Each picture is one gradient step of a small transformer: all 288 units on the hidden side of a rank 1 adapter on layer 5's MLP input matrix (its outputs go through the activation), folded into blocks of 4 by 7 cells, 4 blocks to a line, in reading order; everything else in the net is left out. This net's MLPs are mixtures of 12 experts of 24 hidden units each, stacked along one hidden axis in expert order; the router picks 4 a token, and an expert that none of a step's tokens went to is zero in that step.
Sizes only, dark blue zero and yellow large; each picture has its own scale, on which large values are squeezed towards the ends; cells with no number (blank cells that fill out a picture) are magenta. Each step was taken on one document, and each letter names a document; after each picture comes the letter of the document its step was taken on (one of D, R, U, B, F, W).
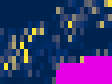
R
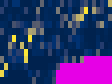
R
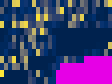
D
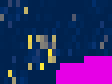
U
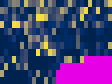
D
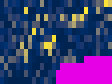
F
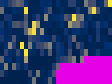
F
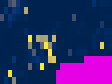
U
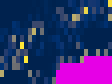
R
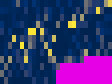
F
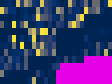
D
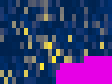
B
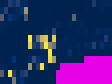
U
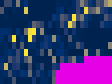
R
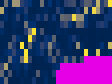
F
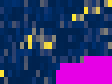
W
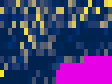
D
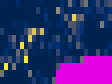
R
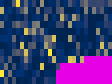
F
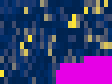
W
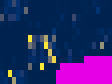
U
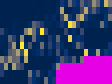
R
